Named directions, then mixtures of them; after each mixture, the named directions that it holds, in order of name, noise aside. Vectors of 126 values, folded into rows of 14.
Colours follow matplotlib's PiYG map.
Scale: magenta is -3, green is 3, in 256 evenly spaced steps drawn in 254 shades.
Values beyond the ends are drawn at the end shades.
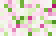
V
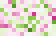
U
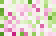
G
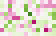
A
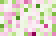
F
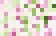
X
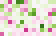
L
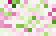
L, U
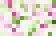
U, V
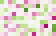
F, U, V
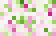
A, L, V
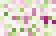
V, X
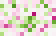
U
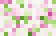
V, X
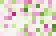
A, F, U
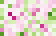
A, G, L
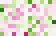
F, G, U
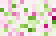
U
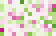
A, G, V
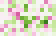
A, U, X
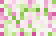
G, V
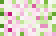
F, G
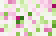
A, V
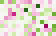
A, F, U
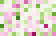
F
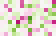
V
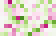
U, V, X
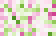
G, V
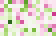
F, G, L
